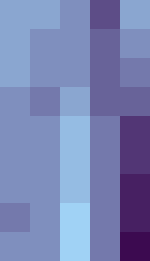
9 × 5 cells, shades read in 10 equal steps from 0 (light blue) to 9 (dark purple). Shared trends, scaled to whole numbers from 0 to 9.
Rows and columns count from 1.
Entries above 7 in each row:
0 0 0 0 0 0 1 1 1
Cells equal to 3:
16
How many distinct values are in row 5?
4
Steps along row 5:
same down up up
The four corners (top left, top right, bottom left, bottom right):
2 2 3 9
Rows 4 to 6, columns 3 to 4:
2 5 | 1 4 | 1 4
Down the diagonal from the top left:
2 3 3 5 7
